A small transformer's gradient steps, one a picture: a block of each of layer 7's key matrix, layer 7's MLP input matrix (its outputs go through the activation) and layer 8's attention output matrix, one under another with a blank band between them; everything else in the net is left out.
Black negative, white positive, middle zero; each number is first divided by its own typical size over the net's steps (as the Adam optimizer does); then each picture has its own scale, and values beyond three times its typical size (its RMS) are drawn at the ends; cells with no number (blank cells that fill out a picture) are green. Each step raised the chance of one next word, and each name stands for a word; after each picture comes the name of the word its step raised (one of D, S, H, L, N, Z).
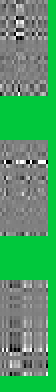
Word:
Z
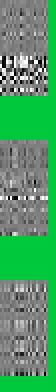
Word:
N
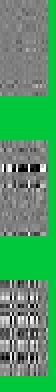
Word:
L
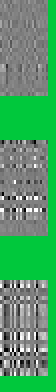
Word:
Z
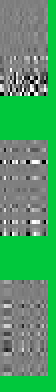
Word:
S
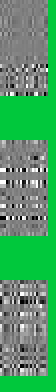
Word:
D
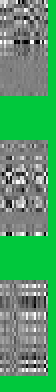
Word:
D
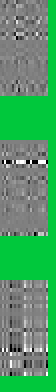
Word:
Z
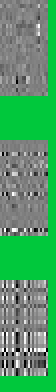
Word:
Z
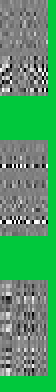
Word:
D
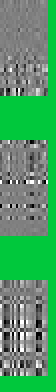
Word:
Z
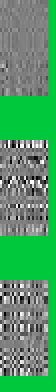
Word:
D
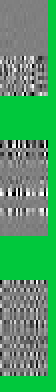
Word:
N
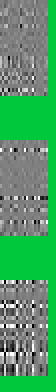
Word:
S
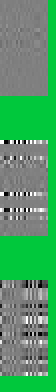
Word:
L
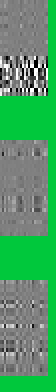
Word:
S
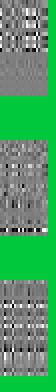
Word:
S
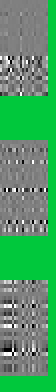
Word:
S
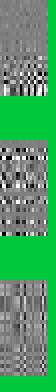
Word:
D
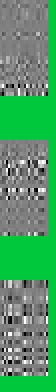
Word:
L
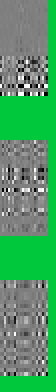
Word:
L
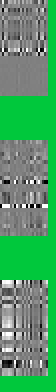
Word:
Z
